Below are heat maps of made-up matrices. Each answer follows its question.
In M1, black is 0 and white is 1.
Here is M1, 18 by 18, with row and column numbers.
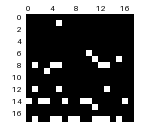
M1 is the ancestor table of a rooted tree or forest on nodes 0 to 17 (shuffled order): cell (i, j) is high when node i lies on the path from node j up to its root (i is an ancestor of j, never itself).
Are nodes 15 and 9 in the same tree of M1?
no
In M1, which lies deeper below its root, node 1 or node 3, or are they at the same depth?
node 1
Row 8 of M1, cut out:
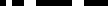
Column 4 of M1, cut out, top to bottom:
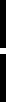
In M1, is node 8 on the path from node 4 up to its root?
yes
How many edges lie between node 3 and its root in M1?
2
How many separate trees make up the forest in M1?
2
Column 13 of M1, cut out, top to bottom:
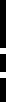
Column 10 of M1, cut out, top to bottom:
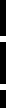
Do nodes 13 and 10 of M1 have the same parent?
no
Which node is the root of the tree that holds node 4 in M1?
17
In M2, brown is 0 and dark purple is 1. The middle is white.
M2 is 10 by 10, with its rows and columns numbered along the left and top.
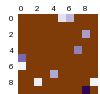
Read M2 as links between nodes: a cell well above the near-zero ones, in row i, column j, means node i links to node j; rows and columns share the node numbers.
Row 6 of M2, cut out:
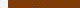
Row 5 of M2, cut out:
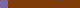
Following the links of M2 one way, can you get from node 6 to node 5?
yes
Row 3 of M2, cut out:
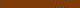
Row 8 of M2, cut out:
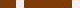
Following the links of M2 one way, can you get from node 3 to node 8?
no
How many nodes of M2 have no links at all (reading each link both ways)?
2
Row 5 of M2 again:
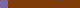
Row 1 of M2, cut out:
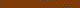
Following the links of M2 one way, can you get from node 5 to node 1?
no
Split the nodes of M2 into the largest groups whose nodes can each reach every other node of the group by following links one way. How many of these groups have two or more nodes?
3
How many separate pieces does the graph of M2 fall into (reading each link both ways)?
5
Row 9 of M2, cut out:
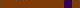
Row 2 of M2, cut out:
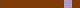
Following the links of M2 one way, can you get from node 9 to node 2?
yes
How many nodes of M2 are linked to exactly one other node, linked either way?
6
